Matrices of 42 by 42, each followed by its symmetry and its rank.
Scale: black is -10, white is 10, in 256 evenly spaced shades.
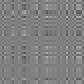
neither, rank one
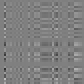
neither, rank one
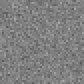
antisymmetric, full rank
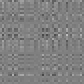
neither, rank two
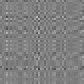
neither, rank two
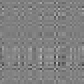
neither, rank two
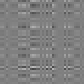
neither, rank one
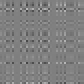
neither, rank one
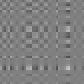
symmetric, rank one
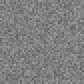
antisymmetric, full rank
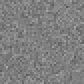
antisymmetric, full rank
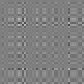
symmetric, rank one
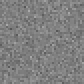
antisymmetric, full rank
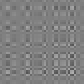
symmetric, rank one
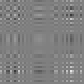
symmetric, rank one
